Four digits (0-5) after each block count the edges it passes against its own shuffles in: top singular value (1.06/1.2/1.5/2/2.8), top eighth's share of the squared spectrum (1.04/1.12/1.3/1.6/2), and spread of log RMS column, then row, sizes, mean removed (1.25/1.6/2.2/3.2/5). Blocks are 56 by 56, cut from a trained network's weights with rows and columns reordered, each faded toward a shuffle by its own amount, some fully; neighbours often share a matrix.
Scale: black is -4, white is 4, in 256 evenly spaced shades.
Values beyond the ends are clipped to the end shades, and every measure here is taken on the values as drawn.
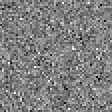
0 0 0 0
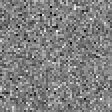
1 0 0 0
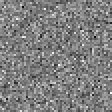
1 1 0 0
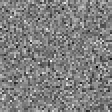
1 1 0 0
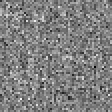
1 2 0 1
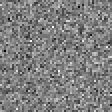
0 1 0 0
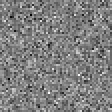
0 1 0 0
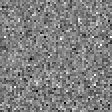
1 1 0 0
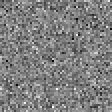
2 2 0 1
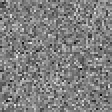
0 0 0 0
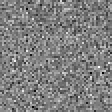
0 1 0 0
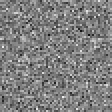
0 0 0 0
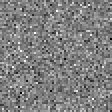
0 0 0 0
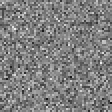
0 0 0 0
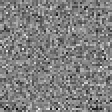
3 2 0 2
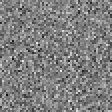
2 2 1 1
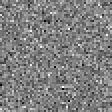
0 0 0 0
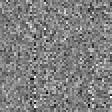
2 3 3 0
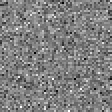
1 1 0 0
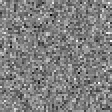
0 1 0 0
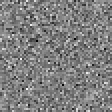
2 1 0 0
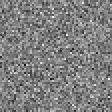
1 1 0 0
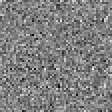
2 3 0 2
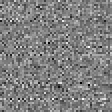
3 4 1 3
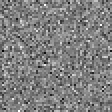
0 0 1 0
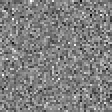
2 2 2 0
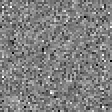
1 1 1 0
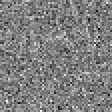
1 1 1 0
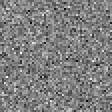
0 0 0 0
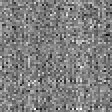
3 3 0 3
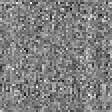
2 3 0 2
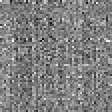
3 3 0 3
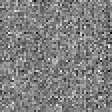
2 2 0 2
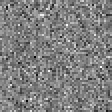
2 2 0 2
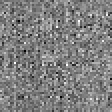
2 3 0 2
